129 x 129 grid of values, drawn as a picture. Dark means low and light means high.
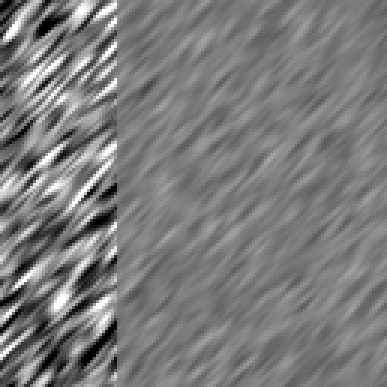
Grain: diagonal, up to the right. Average level on the scale: 50%. Slope: none. Histogram: heavy tails on both sides. Seam: vertical, 30% of the way across, the right part calmer. Odd rows or columns: none. Mirror symmetry: none.
